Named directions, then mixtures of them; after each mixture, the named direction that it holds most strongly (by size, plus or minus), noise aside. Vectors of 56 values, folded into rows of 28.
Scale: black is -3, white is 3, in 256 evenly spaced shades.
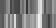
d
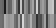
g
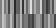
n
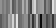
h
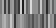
n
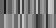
g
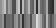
g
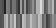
d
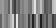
h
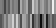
h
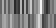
n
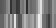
d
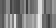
d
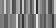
g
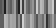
g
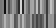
g
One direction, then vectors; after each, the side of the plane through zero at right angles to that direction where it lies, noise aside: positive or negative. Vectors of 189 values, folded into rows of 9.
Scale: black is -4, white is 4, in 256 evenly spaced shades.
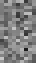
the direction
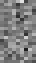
positive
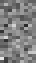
positive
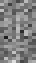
negative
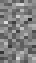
negative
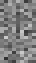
positive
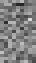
positive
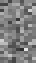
negative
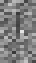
positive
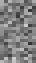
positive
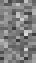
negative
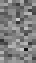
positive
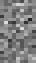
negative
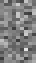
negative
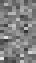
positive
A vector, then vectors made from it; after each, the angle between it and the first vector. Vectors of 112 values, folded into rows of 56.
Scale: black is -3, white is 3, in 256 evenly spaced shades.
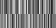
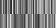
orthogonal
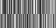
orthogonal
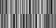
partly aligned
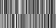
nearly parallel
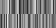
partly opposed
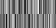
nearly opposite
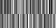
partly aligned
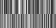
nearly parallel
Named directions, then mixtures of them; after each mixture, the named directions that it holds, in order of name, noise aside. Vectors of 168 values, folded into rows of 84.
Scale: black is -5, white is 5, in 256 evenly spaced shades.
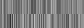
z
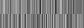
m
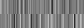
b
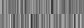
b, z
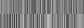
b, m, z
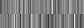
b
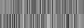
b, m, z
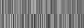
z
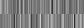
b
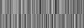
b, m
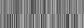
b, z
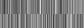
m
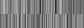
m
